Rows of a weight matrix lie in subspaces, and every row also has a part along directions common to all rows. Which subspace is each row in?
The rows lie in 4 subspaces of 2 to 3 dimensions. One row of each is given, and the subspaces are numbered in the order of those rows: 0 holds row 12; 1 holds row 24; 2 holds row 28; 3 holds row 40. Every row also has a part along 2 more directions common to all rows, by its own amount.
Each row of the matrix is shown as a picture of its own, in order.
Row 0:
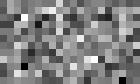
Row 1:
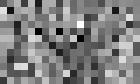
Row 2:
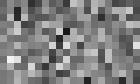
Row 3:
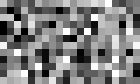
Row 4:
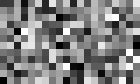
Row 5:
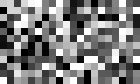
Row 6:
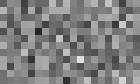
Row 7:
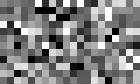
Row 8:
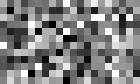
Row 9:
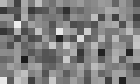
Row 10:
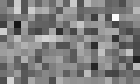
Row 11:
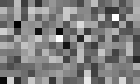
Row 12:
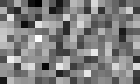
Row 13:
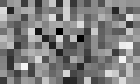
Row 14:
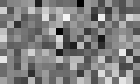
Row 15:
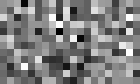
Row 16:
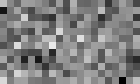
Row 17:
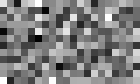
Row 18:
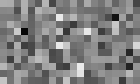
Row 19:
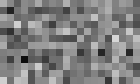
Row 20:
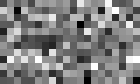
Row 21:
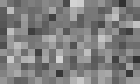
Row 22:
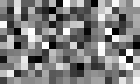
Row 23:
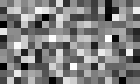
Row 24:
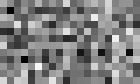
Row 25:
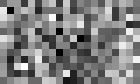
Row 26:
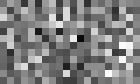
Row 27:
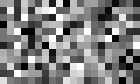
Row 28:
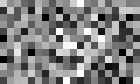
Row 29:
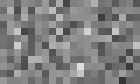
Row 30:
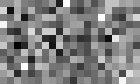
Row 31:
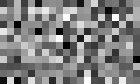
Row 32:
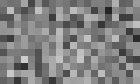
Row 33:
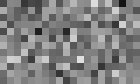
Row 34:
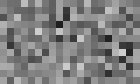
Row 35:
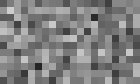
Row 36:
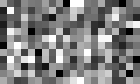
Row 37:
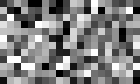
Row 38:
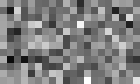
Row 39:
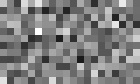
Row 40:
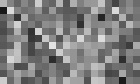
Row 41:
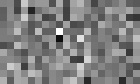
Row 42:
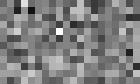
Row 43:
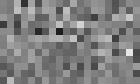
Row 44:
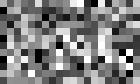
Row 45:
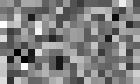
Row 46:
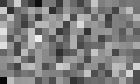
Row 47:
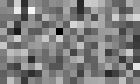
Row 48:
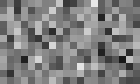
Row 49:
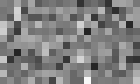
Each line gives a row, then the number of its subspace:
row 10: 3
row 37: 0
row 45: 1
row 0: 0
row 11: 2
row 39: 0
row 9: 1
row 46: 0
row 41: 3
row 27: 2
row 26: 3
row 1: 3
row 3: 1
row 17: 0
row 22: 2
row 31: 2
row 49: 1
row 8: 1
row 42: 3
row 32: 3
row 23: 0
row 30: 2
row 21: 0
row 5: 0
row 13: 3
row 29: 2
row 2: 0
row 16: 1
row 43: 3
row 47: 3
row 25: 3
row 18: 2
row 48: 2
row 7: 2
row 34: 3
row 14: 2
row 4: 2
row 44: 2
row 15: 3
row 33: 0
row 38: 1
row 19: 1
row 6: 0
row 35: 1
